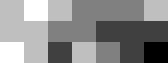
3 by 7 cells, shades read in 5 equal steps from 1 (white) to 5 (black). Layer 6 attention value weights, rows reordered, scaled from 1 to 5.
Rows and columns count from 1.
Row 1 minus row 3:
1 -1 -2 1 0 -1 -3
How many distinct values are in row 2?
3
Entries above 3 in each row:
0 3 3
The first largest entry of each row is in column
4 5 7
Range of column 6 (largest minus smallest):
1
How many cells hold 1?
2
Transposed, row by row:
2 2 1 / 1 2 2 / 2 3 4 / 3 3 2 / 3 4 3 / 3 4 4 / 2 4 5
